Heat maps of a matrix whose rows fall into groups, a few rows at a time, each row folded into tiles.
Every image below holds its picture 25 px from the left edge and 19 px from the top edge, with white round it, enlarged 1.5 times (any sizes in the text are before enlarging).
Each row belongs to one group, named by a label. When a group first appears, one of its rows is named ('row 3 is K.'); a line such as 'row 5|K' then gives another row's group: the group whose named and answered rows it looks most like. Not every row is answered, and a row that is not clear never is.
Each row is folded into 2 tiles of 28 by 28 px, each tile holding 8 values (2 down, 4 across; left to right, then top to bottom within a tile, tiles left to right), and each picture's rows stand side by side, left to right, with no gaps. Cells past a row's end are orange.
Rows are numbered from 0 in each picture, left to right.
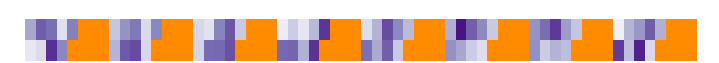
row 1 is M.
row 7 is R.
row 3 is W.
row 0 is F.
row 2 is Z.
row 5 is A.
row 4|R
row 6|A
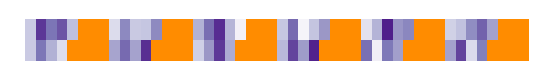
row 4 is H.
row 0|A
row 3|W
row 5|Z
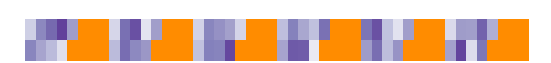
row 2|Z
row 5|Z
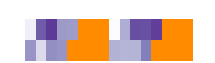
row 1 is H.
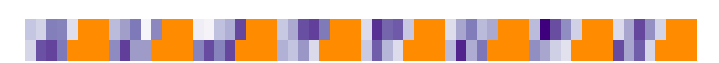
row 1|M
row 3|H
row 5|Z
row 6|A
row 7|R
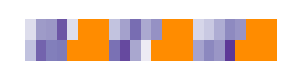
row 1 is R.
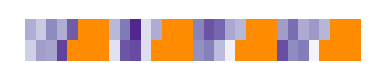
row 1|M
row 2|A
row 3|R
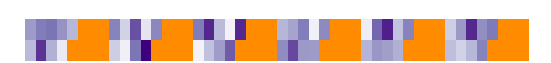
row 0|A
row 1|F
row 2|F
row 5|H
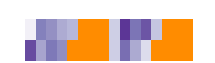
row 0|R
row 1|A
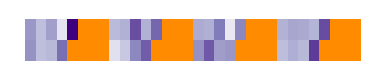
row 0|F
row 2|M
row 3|F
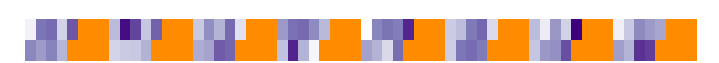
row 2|Z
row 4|H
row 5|Z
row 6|F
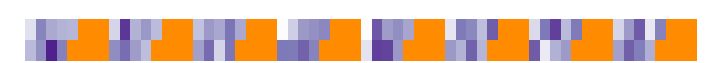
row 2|Z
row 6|H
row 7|M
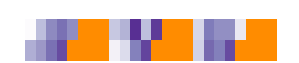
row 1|F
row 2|Z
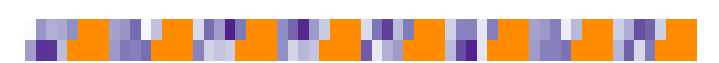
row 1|M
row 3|A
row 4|H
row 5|M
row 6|M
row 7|Z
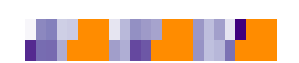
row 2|F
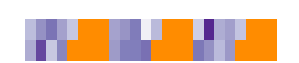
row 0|Z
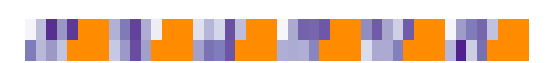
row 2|Z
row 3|H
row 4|F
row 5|Z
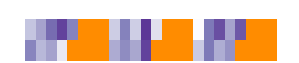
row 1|Z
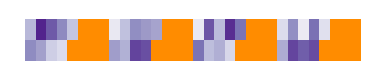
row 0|A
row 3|Z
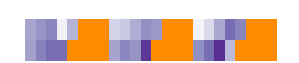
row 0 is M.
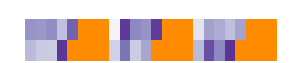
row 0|F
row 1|H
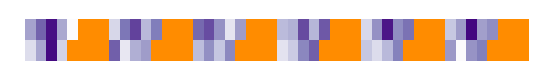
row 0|A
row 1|H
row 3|F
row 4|H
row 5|H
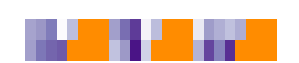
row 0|M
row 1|M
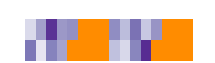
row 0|H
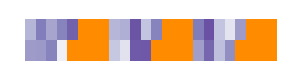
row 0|R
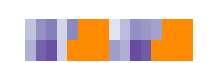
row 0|M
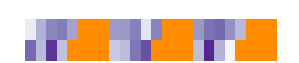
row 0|R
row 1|F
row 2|A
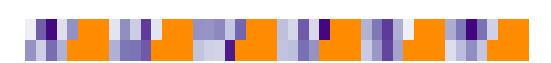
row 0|H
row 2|F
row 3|F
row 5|A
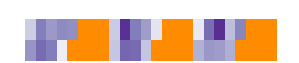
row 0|R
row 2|H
